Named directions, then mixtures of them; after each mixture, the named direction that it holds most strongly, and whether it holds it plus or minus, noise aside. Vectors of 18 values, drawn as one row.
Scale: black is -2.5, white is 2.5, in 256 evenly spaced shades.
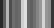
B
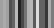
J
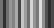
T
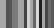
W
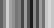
W, minus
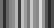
T, plus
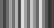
T, plus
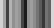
B, minus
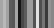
J, plus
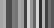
W, plus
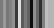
T, minus
